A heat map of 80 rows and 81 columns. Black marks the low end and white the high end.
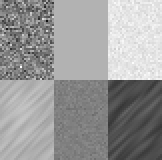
The table splits into 2 rows of 3 panels. Panel 1,1: middling, fine-grained, strong in contrast. Panel 1,2: high, flat. Panel 1,3: very high, fine-grained, faint in contrast. Panel 2,1: high, slanting up to the right, faint in contrast. Panel 2,2: middling, fine-grained, faint in contrast. Panel 2,3: low, slanting up to the right, faint in contrast.
